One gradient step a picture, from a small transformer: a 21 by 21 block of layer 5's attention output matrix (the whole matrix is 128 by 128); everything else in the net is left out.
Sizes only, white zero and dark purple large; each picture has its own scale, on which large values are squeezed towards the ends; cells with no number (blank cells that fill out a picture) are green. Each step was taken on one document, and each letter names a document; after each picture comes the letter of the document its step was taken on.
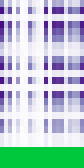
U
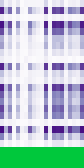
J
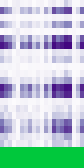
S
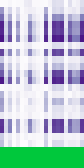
J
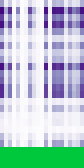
U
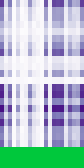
J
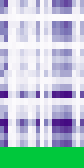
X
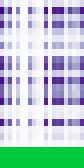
U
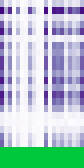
U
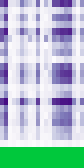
X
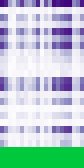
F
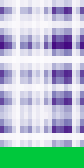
S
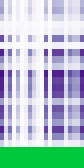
J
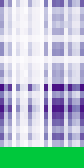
J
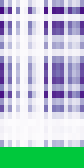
U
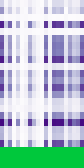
J
